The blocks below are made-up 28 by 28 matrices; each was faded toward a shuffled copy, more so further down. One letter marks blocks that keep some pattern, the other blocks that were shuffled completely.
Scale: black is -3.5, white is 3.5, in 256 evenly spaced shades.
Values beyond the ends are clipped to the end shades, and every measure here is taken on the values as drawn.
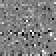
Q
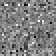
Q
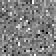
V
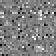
Q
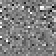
Q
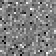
V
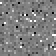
V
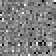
Q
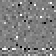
Q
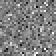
V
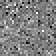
V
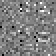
Q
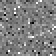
V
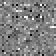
Q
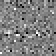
Q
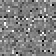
Q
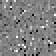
V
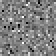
V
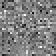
Q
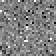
V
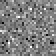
V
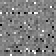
Q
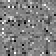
Q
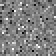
V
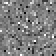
V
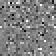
Q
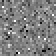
V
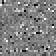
Q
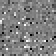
Q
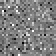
Q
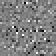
Q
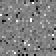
V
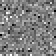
V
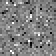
V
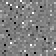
V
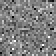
V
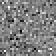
V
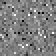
V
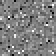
Q
